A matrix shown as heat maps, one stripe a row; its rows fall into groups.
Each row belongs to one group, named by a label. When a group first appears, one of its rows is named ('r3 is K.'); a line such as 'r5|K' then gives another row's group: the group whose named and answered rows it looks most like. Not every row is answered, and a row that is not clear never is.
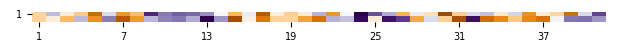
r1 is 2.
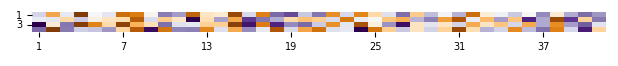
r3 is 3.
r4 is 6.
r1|3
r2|6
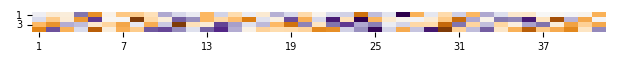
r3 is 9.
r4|2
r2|6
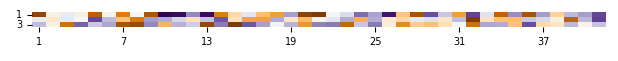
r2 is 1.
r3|6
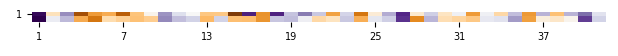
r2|3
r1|3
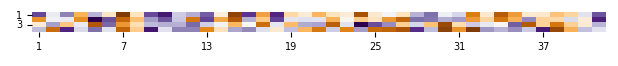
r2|1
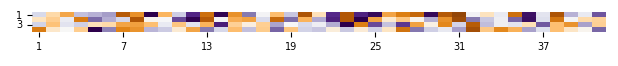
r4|1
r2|6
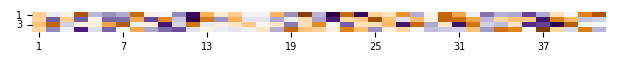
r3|9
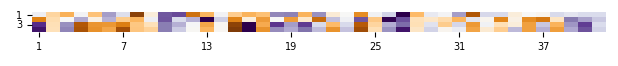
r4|3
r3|3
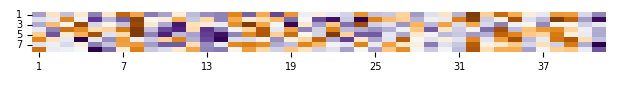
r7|1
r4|2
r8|1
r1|1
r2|6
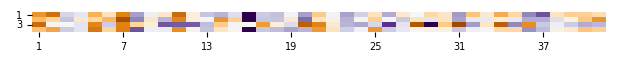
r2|9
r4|9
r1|9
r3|2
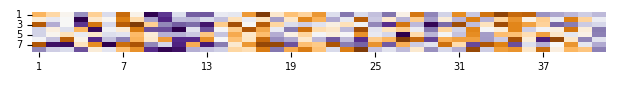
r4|1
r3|2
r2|1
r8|1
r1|2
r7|2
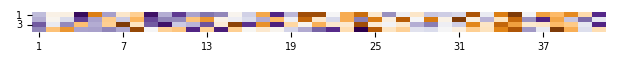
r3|1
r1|1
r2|6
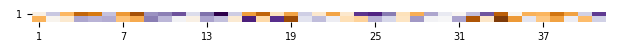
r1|2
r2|1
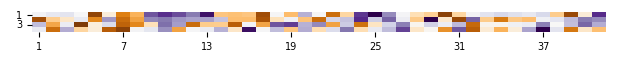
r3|3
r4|9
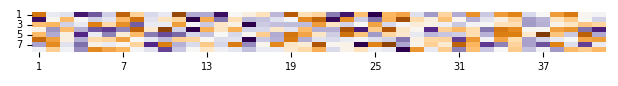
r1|1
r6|9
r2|6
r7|6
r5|1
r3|9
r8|9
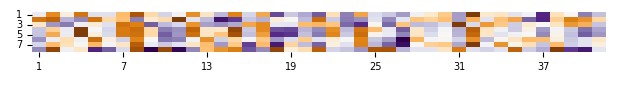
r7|3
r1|3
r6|3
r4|3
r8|6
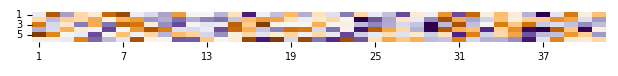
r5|9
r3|2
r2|2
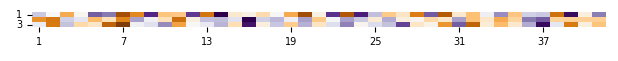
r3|9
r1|6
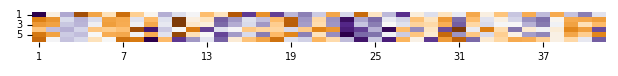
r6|2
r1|3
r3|9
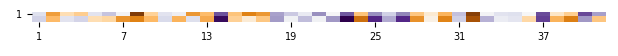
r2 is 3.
